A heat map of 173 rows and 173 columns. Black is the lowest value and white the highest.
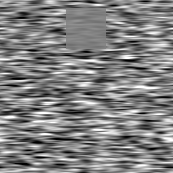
Streaks run across, left to right. There is no overall slope. The top middle is the calmest part. The histogram is bell-shaped. On average the colour sits 50% of the way up the scale. In the top middle lies a patch that is calmer than the rest.
